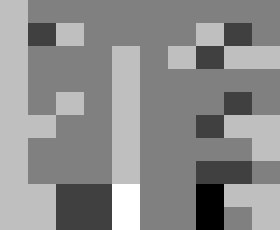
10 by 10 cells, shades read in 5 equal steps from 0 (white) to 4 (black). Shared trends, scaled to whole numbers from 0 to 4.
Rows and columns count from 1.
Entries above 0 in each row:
10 10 10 10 10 10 10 10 9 9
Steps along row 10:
same up same down up same up down down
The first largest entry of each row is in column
2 2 8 2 9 8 2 8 8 8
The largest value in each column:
1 3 3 3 2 2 2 4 3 2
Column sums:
10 18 20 22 10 20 19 26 20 15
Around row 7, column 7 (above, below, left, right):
2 2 2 2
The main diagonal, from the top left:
1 3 2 2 1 2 2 3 1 1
